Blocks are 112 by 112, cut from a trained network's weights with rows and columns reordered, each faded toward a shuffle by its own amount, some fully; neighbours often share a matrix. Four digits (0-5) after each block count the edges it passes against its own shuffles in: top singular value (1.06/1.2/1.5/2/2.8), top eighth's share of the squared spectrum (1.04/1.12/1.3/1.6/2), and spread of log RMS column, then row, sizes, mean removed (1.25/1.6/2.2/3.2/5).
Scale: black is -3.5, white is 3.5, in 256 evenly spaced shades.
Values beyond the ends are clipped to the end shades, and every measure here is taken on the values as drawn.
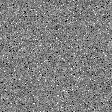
0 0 0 0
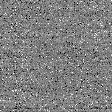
2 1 1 0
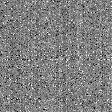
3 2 0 2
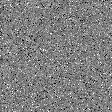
0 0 0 0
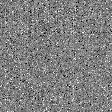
2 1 0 1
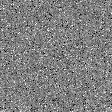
0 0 0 0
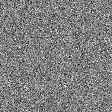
0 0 0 0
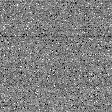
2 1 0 0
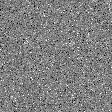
0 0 0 0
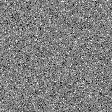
1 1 0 0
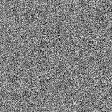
3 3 1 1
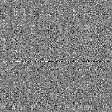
3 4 2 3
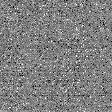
2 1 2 0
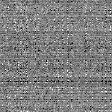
4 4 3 2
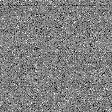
2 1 1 0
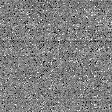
2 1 1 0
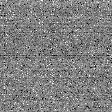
3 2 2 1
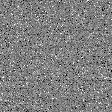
1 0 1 0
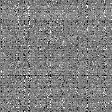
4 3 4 1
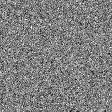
2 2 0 0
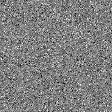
2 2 1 1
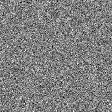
2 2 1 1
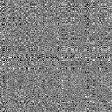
4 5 3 3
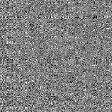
4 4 3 3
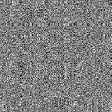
4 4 2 2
